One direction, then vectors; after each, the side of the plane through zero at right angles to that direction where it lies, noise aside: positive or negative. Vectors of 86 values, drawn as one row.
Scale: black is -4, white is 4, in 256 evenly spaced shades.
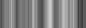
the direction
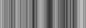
negative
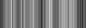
positive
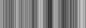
negative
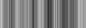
negative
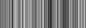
negative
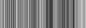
negative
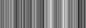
positive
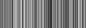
negative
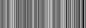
positive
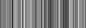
negative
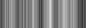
positive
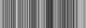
negative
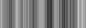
negative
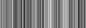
positive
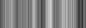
positive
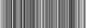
negative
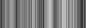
positive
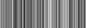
positive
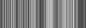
positive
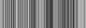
negative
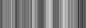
positive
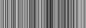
negative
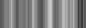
positive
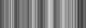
positive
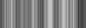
positive
